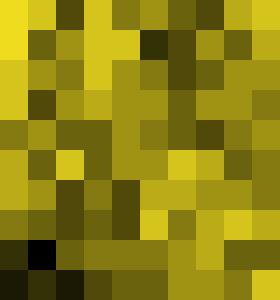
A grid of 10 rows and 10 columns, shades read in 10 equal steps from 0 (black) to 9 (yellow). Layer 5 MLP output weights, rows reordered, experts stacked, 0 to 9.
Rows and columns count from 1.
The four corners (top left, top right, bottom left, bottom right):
9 8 1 8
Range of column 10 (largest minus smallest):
4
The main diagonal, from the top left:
9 4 5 7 6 6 7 7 4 8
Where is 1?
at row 10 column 1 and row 10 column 3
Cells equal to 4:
18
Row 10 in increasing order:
1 1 2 3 4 4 5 6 6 8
